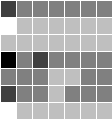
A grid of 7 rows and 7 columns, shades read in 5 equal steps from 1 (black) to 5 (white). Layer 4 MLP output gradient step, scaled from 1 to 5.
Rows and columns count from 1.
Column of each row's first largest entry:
2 1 1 2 4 4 1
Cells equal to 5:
2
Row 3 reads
4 4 4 4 4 4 4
